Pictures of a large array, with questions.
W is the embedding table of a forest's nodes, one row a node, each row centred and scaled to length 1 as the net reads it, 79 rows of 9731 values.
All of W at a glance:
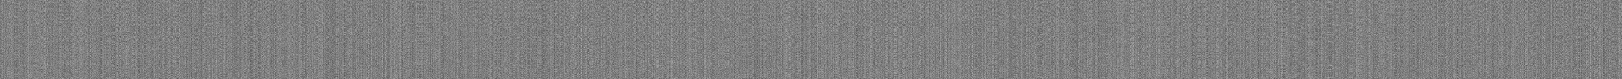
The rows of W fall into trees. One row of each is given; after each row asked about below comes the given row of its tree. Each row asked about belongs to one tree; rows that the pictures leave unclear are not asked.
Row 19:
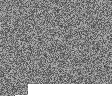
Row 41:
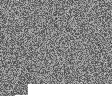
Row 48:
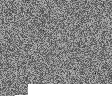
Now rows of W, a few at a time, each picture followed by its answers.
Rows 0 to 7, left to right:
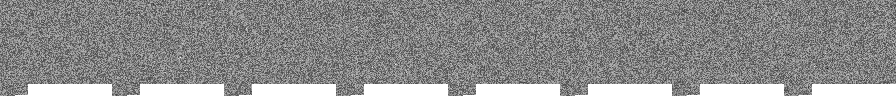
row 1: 41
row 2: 41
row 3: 48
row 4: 19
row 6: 48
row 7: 48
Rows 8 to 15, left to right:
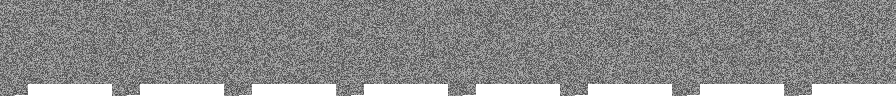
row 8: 41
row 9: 41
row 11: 19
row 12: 48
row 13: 41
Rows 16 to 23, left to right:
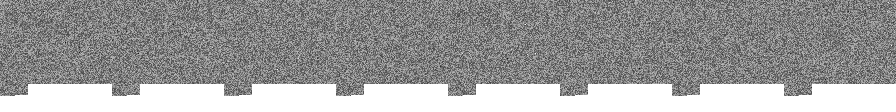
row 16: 48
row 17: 48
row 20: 48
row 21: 19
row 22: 19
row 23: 41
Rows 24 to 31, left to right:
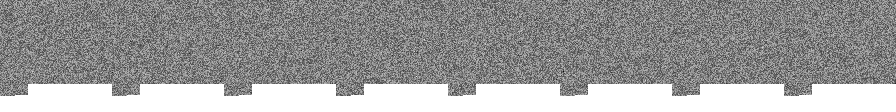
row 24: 48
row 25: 48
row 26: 19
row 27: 41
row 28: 19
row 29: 19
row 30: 19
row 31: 19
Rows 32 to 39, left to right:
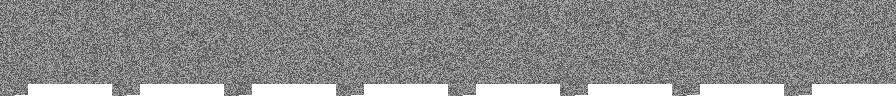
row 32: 41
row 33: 19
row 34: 41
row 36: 48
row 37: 48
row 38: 19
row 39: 19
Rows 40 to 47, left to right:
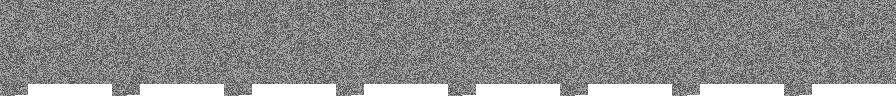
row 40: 19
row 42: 48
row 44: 48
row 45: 19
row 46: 19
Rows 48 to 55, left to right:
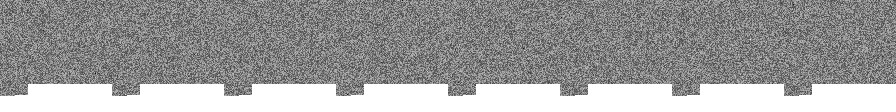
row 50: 19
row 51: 19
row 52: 48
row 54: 48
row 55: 19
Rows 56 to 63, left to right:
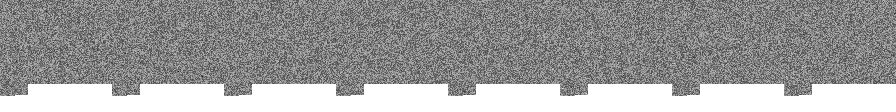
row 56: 19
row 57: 48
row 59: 48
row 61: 19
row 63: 19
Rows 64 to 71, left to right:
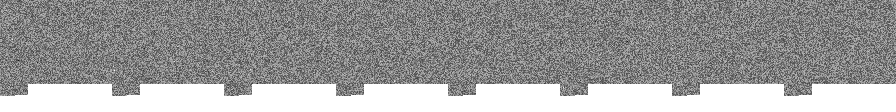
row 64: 19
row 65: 41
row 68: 48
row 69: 41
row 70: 19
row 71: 41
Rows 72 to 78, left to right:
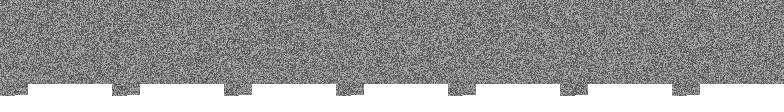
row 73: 19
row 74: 48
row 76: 48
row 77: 41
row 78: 19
